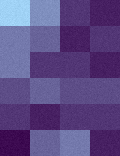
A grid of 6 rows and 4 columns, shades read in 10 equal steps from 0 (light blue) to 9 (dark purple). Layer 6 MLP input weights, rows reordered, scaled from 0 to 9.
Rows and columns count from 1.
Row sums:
18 24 26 23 29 26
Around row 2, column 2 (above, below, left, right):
3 7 4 8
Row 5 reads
7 8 7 7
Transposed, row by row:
0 4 4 6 7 9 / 3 5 7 5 8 5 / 7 8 7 6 7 4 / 8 7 8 6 7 8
